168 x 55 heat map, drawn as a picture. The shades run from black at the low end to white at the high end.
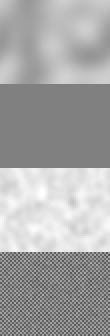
The table splits into 4 rows of 1 panel. Panel 1,1: high, smooth. Panel 2,1: middling, flat. Panel 3,1: very high, blotchy, faint in contrast. Panel 4,1: middling, checkered, strong in contrast.
